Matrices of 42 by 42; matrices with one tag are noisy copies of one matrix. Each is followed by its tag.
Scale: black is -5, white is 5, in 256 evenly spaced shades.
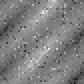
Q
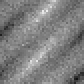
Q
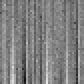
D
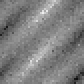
Q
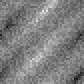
Q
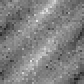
Q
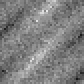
Q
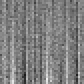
D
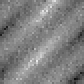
Q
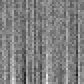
D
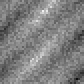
Q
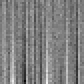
D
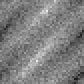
Q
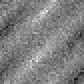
Q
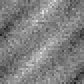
Q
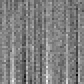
D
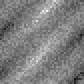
Q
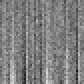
D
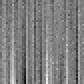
D
